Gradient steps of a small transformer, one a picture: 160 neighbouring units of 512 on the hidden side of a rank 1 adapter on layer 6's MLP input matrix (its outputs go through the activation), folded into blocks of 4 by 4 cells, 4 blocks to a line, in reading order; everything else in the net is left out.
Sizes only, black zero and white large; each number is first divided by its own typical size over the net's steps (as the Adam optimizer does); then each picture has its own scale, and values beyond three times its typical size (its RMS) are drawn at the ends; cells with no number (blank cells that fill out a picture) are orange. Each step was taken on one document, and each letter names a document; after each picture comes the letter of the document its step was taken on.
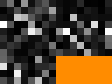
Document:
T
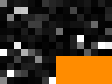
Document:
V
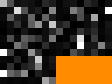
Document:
V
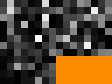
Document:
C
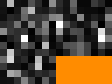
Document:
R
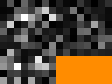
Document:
T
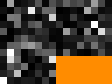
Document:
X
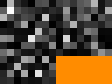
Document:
C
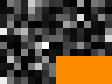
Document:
R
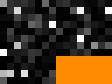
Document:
V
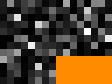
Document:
X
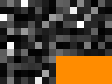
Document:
T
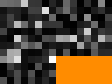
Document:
X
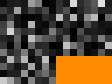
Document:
R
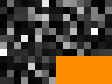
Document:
C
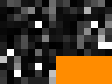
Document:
X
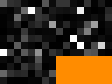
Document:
V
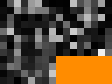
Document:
R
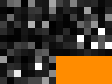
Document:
X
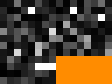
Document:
R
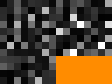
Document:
T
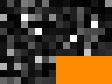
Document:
T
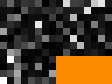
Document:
X
